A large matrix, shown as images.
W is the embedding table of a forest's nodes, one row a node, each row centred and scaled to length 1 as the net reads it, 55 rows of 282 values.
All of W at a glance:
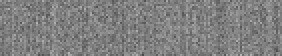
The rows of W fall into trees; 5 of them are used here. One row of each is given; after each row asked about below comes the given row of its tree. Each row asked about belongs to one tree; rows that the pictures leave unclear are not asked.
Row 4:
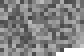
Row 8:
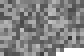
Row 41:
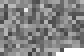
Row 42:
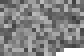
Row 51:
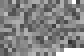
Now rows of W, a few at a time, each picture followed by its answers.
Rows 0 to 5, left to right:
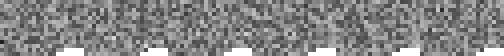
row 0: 8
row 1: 41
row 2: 8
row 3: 4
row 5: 41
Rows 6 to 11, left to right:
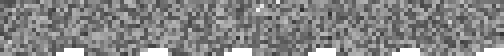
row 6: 42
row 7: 42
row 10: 41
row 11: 4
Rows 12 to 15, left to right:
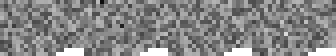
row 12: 4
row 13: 51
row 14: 4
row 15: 4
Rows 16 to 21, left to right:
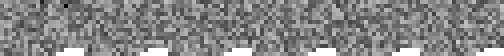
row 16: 8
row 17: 41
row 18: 41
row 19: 41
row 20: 4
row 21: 41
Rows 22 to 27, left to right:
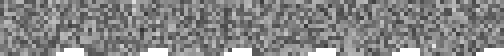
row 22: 8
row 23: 8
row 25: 51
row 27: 42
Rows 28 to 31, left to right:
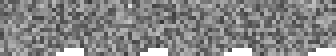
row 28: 41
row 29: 42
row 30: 41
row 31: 4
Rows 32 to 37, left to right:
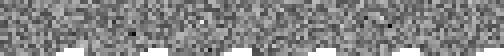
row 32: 4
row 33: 41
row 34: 42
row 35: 51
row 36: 42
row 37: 8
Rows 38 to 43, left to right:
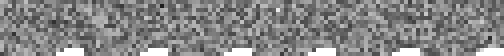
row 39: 51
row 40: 41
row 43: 8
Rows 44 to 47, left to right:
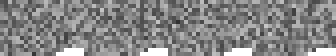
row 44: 4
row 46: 42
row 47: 41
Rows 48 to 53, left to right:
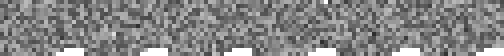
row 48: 41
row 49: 42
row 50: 42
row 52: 8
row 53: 4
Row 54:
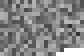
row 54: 4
